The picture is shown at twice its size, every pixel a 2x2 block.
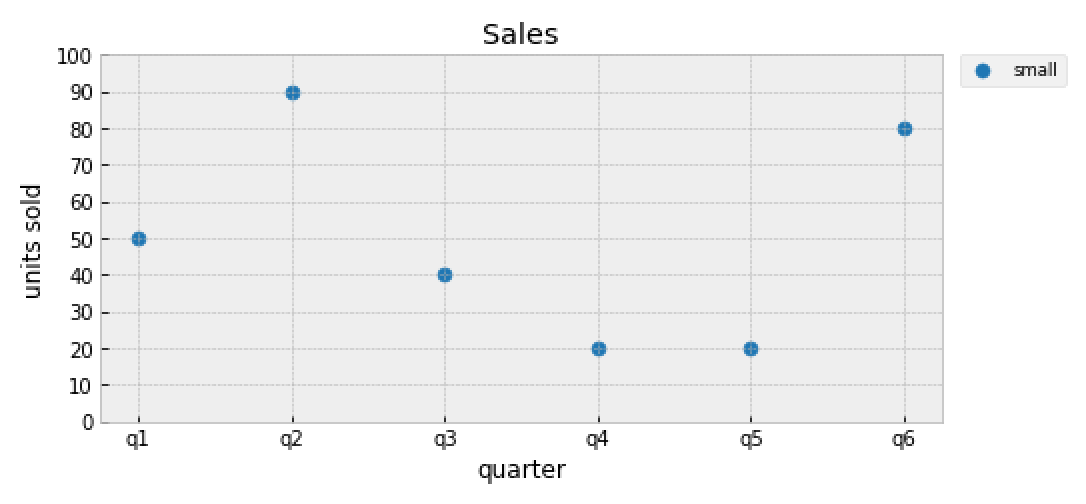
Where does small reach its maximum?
q2
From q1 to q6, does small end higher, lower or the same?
higher
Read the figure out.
Title: Sales
x-axis: quarter, ticks q1 q2 q3 q4 q5 q6
y-axis: units sold, ticks 0 10 20 30 40 50 60 70 80 90 100
Legend: small
Values:
small: 50 90 40 20 20 80
